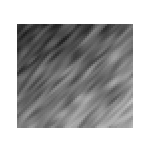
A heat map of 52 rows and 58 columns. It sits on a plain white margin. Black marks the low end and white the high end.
No single row or column stands out from its neighbours. The field climbs toward the bottom right. Overall the values sit about 40% of the way up the scale. The grain runs diagonally up to the right.
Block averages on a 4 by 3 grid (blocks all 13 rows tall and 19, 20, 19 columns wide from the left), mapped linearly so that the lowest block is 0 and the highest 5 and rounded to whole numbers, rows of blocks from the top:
012
123
233
345
